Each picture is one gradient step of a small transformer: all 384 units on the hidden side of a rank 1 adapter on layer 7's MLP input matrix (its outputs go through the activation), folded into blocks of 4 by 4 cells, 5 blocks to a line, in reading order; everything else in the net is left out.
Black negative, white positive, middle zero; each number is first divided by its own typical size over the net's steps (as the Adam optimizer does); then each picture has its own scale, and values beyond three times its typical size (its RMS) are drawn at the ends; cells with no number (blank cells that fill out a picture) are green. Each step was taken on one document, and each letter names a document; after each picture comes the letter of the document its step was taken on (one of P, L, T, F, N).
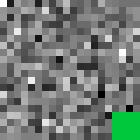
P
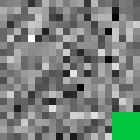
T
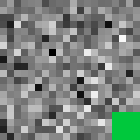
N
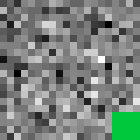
N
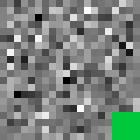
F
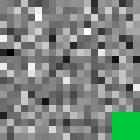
T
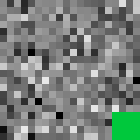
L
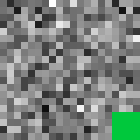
L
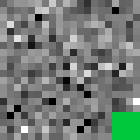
F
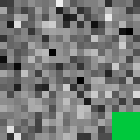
N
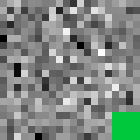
N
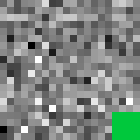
N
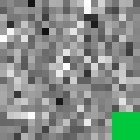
F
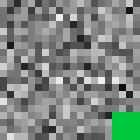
L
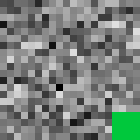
L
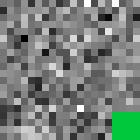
F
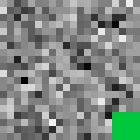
L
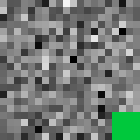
P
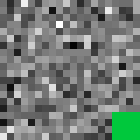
L
